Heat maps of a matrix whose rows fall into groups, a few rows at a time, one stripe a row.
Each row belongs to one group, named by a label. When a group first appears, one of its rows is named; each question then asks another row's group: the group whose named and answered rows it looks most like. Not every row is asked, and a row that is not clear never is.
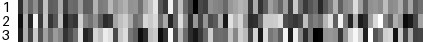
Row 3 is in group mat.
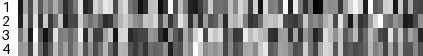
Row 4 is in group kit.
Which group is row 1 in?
mat
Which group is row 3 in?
kit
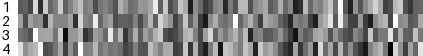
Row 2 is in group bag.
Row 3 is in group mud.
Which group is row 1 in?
kit
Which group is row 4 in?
bag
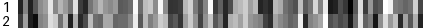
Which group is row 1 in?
mud
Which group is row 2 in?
mud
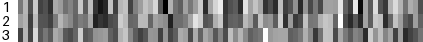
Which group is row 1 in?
kit
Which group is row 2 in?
kit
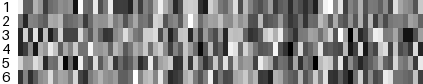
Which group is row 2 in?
mud
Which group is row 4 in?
mud
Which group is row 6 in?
mud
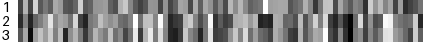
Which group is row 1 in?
mat
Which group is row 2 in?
mud
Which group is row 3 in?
mud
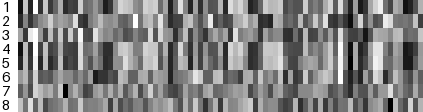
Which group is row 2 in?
mud
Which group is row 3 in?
bag
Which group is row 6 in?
kit
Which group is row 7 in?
mud
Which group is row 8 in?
bag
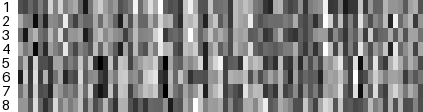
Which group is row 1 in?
mud
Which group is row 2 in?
bag
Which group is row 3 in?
mud
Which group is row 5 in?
kit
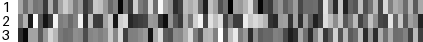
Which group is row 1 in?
bag
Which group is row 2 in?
kit
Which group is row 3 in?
mud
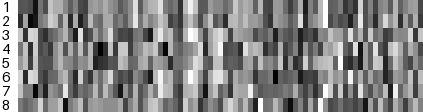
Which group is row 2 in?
mud
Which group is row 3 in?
bag
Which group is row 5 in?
kit
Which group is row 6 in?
bag
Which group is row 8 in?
mud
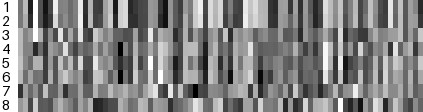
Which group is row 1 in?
kit
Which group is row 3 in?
bag
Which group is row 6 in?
bag
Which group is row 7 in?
mat
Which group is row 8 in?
kit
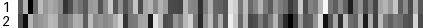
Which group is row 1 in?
mud
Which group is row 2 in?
mud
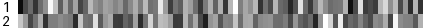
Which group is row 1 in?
mud
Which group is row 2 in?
bag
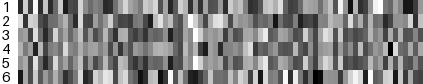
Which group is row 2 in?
bag
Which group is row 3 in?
kit
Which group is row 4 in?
bag
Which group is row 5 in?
kit
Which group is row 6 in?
mat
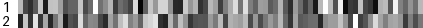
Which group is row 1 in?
bag
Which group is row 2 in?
mat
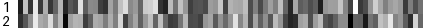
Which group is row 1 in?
mat
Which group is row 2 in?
mud
